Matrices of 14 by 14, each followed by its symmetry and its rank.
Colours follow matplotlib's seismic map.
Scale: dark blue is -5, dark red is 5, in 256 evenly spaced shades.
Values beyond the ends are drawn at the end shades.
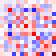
symmetric, rank three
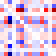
antisymmetric, rank two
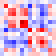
symmetric, rank three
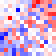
antisymmetric, full rank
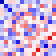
symmetric, full rank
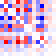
antisymmetric, rank two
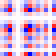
symmetric, rank one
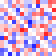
antisymmetric, full rank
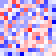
symmetric, full rank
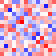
symmetric, full rank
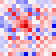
symmetric, rank three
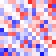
antisymmetric, full rank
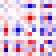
antisymmetric, rank two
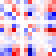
antisymmetric, rank two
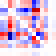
antisymmetric, rank two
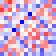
symmetric, full rank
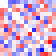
antisymmetric, full rank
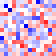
symmetric, full rank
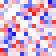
antisymmetric, full rank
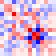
symmetric, rank three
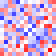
symmetric, full rank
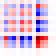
symmetric, rank one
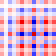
symmetric, rank one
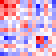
symmetric, rank three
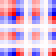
symmetric, rank one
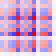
symmetric, rank one
